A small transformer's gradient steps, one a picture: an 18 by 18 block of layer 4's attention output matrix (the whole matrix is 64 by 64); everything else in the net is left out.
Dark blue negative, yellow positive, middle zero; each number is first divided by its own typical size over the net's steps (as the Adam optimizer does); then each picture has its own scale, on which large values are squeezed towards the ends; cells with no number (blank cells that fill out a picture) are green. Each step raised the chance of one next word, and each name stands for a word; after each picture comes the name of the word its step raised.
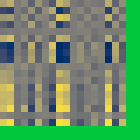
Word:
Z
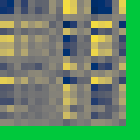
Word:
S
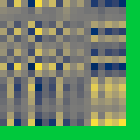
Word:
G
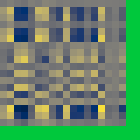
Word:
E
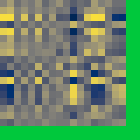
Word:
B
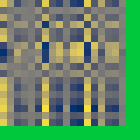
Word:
Z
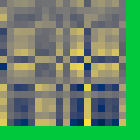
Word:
G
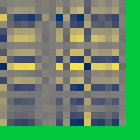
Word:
G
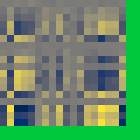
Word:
E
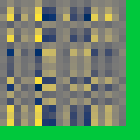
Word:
E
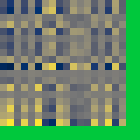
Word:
G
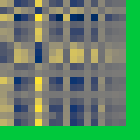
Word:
Z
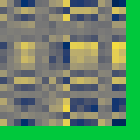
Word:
Z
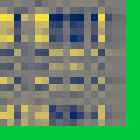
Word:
E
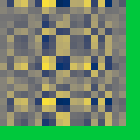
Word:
S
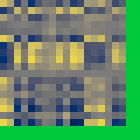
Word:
Z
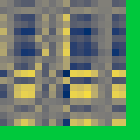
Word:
B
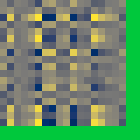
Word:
E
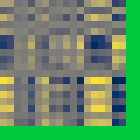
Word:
Z
